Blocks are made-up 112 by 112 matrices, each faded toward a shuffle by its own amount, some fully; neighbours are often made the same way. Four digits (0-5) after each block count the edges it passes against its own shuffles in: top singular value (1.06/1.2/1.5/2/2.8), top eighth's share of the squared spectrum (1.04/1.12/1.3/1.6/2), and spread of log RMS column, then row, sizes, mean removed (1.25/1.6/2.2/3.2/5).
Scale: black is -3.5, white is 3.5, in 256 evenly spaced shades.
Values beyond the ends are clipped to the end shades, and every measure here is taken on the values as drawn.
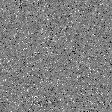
0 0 0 0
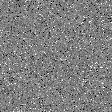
0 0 0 0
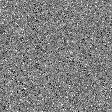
0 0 0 0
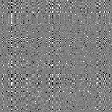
5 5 4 3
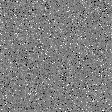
1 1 0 0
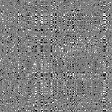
5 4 3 3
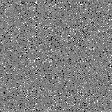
4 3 2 2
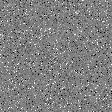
2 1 0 0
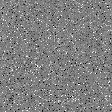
3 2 0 1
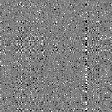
5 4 3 3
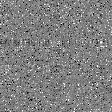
3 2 0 0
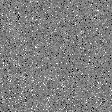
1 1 1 0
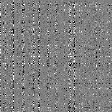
3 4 4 3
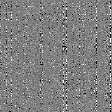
3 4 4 2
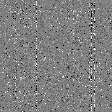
3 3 3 1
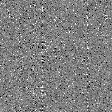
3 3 2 0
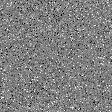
2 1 1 0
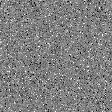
2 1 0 0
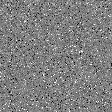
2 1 0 0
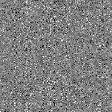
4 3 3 1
